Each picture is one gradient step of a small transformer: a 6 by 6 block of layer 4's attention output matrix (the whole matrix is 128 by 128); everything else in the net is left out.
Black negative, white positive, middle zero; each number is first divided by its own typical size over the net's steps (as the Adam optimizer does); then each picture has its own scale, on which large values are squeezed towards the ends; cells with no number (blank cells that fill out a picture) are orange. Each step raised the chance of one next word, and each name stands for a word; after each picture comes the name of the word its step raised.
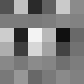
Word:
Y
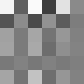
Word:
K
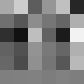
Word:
Y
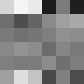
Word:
K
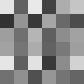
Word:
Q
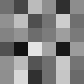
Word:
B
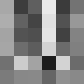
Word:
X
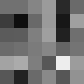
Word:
X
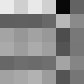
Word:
K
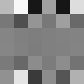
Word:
K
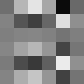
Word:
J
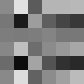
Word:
J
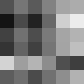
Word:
X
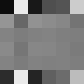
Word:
K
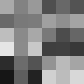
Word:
B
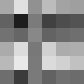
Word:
Q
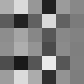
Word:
J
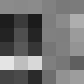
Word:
X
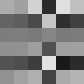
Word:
J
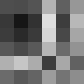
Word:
X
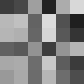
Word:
B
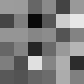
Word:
X
